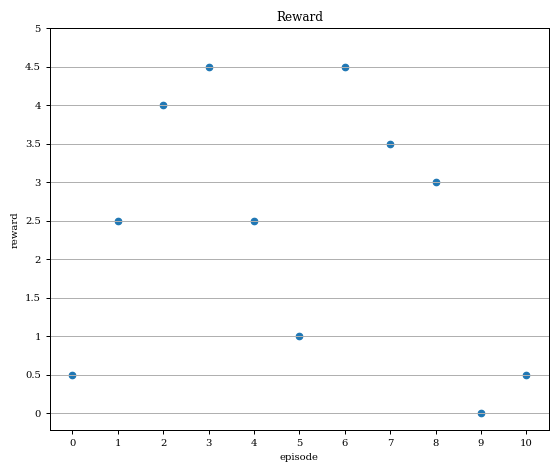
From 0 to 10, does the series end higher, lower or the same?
the same
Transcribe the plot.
Title: Reward
x-axis: episode, ticks 0 1 2 3 4 5 6 7 8 9 10
y-axis: reward, ticks 0 0.5 1 1.5 2 2.5 3 3.5 4 4.5 5
Values:
0.5 2.5 4 4.5 2.5 1 4.5 3.5 3 0 0.5
